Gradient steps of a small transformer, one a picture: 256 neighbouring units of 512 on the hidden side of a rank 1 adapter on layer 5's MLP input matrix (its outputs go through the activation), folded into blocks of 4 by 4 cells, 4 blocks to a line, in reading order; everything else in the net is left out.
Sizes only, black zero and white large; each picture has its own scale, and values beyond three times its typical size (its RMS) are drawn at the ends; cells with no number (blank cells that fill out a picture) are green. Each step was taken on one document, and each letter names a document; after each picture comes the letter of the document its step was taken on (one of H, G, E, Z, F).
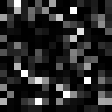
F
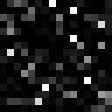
F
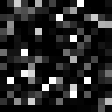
F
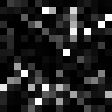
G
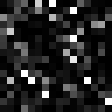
F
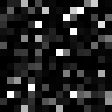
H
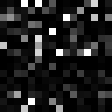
H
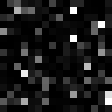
F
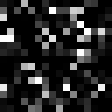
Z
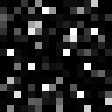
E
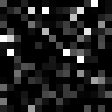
Z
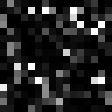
G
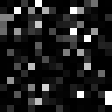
E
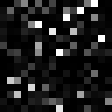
H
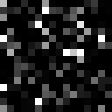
Z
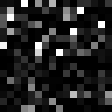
H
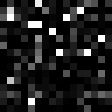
H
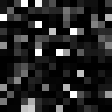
H
